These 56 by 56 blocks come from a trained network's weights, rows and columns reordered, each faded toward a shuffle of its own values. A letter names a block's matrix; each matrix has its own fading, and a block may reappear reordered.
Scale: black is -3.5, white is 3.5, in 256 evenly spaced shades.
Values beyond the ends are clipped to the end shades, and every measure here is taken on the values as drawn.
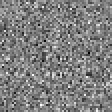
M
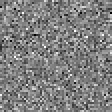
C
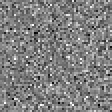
C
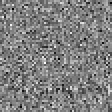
C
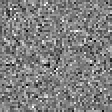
C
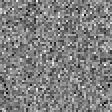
C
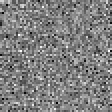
C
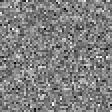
M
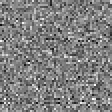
M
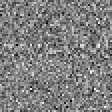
M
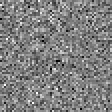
C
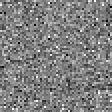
C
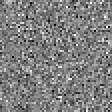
C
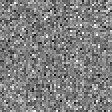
C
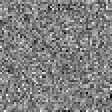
M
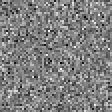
C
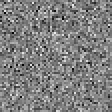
C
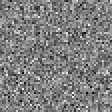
M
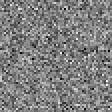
M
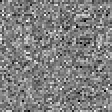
M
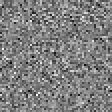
M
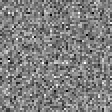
M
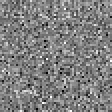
C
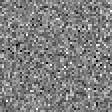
C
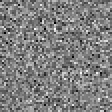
M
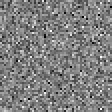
C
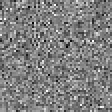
M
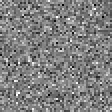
C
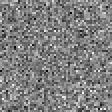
M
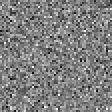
C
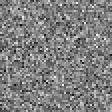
M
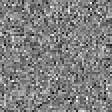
C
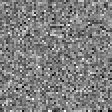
M
